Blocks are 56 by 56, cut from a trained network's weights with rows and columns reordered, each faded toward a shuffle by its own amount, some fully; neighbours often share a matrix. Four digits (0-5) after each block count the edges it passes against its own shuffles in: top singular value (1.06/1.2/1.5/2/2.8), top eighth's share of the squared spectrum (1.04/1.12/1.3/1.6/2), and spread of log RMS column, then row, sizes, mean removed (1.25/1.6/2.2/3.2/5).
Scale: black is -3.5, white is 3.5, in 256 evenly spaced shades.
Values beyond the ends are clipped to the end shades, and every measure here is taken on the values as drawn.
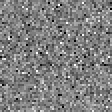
1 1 0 0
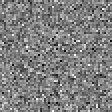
1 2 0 0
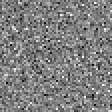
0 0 0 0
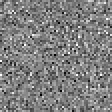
2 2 0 1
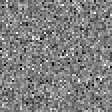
0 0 0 0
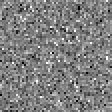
0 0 0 0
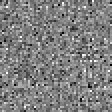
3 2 1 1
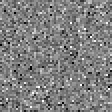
0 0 0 0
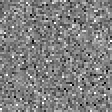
0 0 0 0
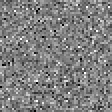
2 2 0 0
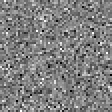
2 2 0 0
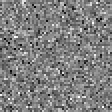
0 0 0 0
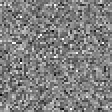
2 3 1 1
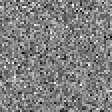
0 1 0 0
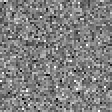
0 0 0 0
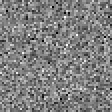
0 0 0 0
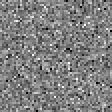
1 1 0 0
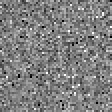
2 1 0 0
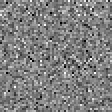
2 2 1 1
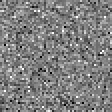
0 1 0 0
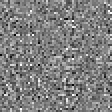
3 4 2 2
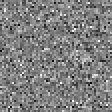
2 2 0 1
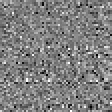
3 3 1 2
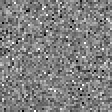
1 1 0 0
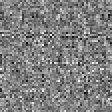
3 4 1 2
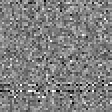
3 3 1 2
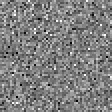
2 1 0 0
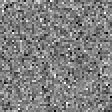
1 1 0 0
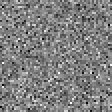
1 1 0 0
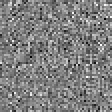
3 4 2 2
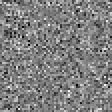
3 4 2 1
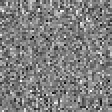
3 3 1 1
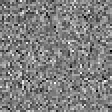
3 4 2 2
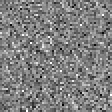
2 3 1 1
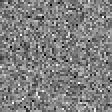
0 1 0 0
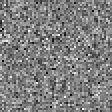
1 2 0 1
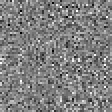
3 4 2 1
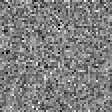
2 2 0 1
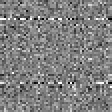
4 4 1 2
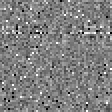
3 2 0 1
